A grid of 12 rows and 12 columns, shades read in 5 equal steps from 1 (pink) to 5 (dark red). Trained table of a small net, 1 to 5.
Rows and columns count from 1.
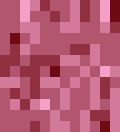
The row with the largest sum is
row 6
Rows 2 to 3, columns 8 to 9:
2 4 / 2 3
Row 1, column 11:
1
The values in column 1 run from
2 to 4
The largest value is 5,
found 5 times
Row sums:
34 35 32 37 37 38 37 32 36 30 35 35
